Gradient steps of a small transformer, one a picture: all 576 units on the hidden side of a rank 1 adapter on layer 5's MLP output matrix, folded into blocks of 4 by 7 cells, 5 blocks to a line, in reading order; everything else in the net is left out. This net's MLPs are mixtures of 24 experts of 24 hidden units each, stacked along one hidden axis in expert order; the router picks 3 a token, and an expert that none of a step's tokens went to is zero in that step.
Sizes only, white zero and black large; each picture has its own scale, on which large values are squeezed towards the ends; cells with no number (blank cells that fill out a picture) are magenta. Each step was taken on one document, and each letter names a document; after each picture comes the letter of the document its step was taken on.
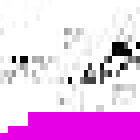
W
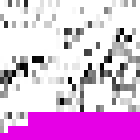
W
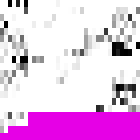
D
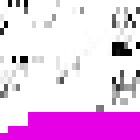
D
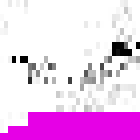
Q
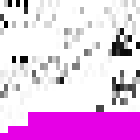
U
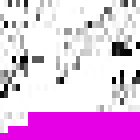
U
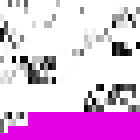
D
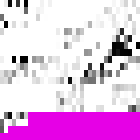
W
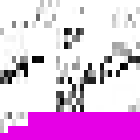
W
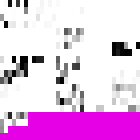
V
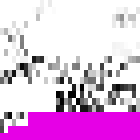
W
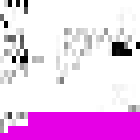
V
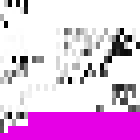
V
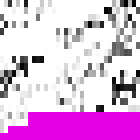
U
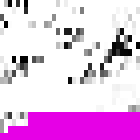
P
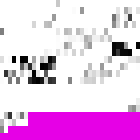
Q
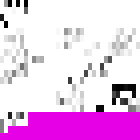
V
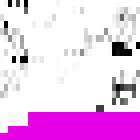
D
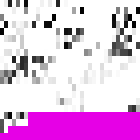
P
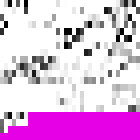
P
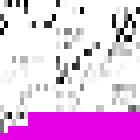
P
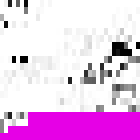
W
